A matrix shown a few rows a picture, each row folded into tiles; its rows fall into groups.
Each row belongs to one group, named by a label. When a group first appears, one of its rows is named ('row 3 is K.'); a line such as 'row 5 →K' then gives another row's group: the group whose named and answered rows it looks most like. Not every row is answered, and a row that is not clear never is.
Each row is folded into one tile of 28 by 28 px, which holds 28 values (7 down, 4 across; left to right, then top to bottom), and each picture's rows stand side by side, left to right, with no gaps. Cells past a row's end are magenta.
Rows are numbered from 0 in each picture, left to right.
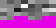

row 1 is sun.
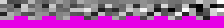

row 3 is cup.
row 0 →sun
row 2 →sun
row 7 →sun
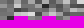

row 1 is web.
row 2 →sun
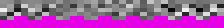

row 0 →cup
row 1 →cup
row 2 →sun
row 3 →sun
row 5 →sun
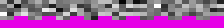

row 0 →web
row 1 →sun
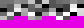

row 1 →web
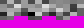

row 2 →cup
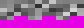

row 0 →cup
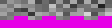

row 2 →web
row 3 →web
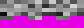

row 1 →sun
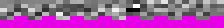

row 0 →cup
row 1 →cup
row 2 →web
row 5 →sun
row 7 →sun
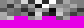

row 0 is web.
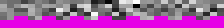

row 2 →cup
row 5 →web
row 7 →cup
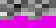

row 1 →web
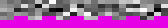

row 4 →sun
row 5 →cup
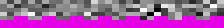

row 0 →web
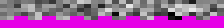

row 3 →sun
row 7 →cup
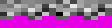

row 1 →cup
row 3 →cup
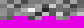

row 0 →web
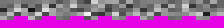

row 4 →web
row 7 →web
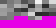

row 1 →sun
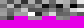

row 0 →web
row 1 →web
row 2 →sun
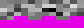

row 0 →cup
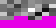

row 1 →cup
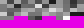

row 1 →web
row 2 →sun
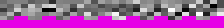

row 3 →web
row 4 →web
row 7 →web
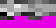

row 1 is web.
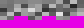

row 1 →cup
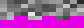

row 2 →web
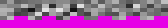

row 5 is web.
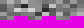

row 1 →cup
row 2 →web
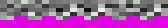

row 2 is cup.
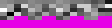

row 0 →cup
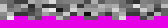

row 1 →sun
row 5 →cup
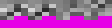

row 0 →cup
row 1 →cup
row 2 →sun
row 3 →web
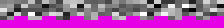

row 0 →cup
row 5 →web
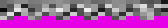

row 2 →cup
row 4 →cup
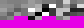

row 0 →cup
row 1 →cup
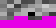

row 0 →web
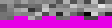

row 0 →sun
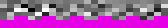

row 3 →web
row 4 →cup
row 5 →cup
